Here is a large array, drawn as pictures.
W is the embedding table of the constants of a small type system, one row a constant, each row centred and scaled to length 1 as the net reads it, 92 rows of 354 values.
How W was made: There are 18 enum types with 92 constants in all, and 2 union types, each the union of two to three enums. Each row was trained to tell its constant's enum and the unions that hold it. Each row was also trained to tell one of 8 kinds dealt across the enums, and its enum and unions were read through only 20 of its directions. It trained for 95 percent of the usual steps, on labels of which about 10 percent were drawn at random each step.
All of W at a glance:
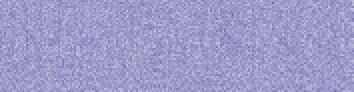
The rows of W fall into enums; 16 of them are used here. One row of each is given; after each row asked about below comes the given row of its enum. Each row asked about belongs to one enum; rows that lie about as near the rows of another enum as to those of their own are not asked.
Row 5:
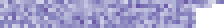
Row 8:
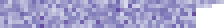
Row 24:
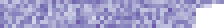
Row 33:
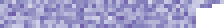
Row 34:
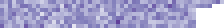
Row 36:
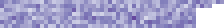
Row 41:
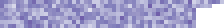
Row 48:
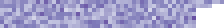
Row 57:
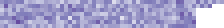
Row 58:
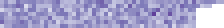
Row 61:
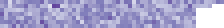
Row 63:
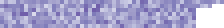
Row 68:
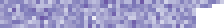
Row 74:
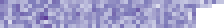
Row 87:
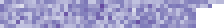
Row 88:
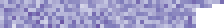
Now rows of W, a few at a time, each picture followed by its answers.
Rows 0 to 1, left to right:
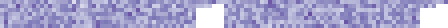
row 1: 48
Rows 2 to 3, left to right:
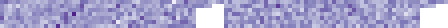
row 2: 87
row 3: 24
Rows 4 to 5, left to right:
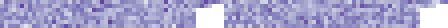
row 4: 41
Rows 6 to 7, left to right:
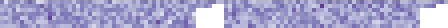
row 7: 34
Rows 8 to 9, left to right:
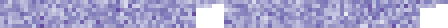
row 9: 5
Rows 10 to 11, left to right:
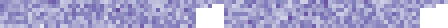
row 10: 74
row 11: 24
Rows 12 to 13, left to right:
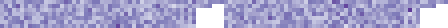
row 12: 61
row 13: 24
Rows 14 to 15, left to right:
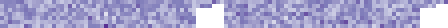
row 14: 57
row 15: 74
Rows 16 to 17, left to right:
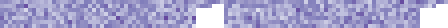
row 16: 24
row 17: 41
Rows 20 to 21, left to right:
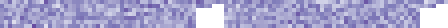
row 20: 41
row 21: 33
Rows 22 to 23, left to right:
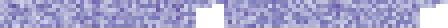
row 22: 5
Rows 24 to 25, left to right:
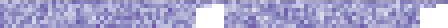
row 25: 61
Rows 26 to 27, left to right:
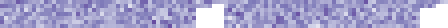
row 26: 48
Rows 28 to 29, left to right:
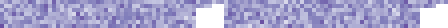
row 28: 24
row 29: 57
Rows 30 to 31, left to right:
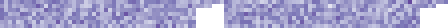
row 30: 34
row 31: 74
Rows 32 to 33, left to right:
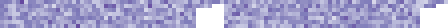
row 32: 41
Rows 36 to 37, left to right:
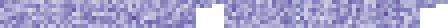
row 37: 34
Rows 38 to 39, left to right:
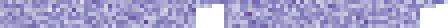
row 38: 61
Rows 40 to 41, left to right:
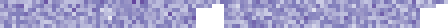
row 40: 74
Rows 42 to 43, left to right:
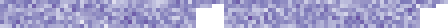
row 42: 58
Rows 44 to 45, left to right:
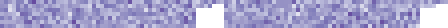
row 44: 41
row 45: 61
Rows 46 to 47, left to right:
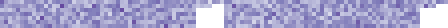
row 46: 5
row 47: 5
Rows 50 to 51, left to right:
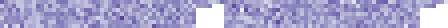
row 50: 5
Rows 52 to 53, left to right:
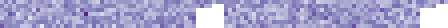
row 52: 36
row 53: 8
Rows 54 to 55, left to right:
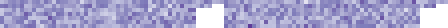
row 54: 48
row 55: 48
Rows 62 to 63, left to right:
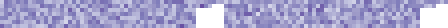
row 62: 57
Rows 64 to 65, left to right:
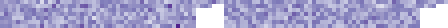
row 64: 68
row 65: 34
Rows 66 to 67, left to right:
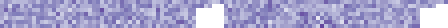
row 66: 74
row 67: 68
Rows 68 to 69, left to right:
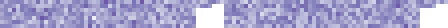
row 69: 8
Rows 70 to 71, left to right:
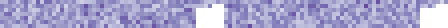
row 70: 48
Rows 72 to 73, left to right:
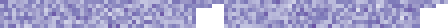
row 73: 87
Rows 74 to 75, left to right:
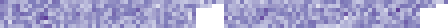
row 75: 87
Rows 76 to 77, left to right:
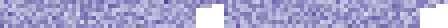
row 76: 61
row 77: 34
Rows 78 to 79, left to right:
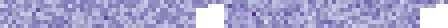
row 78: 8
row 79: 88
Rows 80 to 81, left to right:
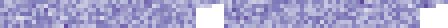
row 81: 34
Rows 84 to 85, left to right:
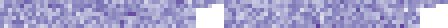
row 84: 58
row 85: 36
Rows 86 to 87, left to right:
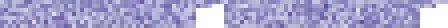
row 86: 24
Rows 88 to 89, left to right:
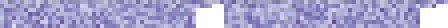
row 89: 41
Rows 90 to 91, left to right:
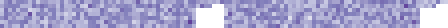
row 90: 57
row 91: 57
